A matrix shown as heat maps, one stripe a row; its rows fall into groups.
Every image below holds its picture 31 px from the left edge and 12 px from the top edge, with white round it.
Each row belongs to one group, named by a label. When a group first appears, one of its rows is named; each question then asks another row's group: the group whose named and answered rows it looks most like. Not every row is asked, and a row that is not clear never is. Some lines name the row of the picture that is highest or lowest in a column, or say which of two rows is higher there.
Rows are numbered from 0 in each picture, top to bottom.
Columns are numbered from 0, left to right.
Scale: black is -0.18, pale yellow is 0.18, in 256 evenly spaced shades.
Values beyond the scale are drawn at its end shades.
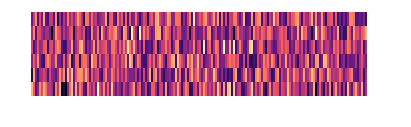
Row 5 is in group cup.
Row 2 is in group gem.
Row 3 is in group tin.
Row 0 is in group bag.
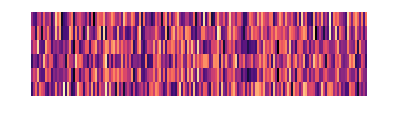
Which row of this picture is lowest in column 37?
1
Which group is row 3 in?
bag
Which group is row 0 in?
gem
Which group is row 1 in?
cup
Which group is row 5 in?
bag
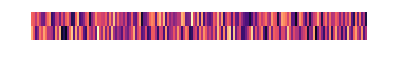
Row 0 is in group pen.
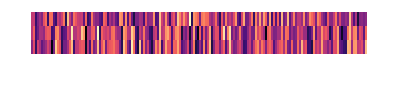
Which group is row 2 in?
gem
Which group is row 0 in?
bag
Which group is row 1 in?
gem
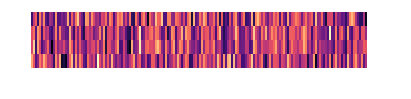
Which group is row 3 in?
cup
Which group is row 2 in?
cup
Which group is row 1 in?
cup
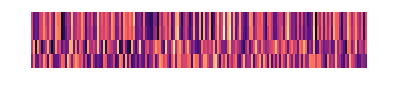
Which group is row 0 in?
gem
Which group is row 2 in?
cup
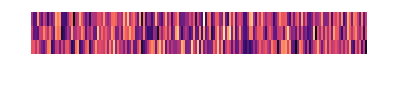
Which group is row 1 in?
gem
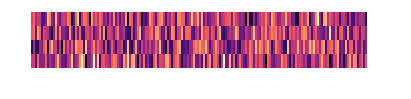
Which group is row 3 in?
gem
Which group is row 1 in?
cup
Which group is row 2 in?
bag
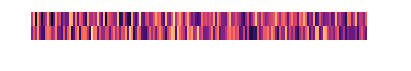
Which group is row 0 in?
cup
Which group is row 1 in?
tin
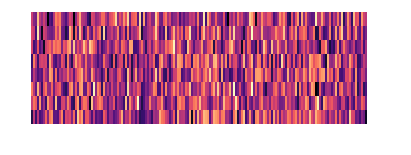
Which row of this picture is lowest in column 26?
1
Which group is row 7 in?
bag
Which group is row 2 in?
tin
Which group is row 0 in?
gem
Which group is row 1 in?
cup
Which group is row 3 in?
bag
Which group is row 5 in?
cup
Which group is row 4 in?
bag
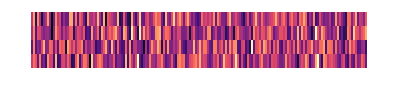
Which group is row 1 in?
gem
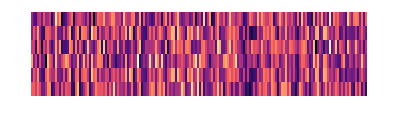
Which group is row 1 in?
tin
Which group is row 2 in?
cup
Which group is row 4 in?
tin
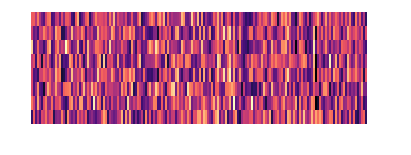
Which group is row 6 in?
cup
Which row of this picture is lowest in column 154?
5
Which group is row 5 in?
tin
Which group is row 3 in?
cup
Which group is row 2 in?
pen
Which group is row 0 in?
pen
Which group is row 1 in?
gem
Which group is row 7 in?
bag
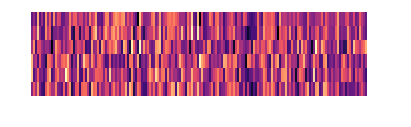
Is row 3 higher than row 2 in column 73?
No
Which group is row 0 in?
tin
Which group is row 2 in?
gem
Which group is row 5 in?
tin
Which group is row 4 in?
pen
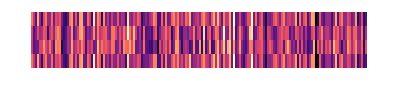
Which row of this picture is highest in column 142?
1
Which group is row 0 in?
cup
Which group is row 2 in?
gem
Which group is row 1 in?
gem
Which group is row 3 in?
cup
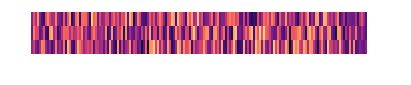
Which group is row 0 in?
tin
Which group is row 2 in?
bag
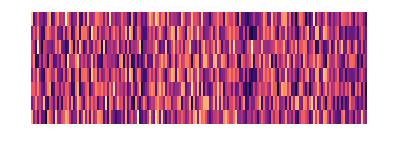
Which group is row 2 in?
cup
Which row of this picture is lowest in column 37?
2
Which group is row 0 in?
pen
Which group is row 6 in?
bag
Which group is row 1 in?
tin
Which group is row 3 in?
bag
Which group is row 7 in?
pen
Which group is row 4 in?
tin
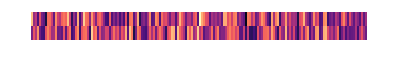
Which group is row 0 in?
pen
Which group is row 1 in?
tin
